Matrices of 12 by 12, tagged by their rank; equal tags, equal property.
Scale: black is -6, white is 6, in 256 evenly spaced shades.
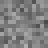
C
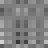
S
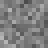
C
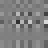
S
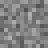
C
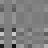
S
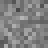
C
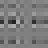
S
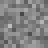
C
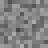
C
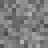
C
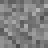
C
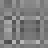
S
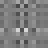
S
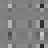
S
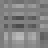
S
